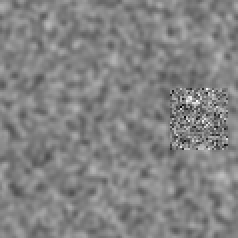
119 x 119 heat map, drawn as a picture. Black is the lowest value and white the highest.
The field is mottled with small blotches. On average the colour sits 50% of the way up the scale. There are no regular stripes. The distribution is heavy-tailed on both sides. Values change most from cell to cell in the middle right. There is no overall slope. Neither half mirrors the other. An odd patch, rougher than its surroundings, sits in the middle right.
